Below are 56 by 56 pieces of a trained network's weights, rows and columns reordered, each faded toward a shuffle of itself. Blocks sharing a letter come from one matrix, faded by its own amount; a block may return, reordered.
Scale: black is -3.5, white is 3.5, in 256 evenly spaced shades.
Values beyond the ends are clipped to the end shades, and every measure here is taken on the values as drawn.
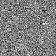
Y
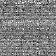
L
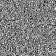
Y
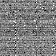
L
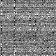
L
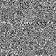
Y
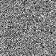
Y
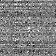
L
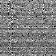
L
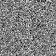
Y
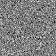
Y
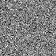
Y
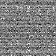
L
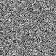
Y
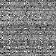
L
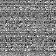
L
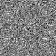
Y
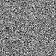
Y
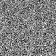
Y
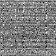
L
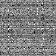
L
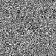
Y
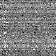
L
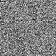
Y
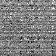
L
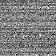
L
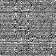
L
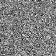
Y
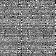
L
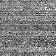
L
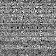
L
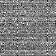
L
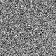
Y
